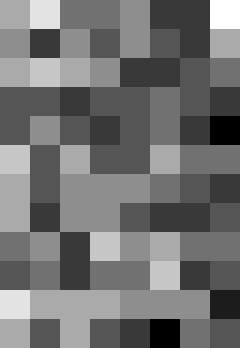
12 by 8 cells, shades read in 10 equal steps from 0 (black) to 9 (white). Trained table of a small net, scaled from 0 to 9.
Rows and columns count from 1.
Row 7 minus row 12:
0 0 -1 2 3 4 -1 -1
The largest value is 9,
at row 1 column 8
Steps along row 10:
up down up same up down up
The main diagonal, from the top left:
6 2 6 3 3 6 3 3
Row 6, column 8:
4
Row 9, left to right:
4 5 2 7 5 6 4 4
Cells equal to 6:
14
